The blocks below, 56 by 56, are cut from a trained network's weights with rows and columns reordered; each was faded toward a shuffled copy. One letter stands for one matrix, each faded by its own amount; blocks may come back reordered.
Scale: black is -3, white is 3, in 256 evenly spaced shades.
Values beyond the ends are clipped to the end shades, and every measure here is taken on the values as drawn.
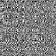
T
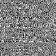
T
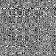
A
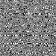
A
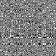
A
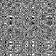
T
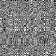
T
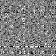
A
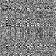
T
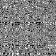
A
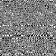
A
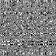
A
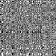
T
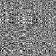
T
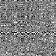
A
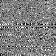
A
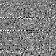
A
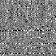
A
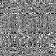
A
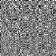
T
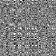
T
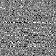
A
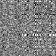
T
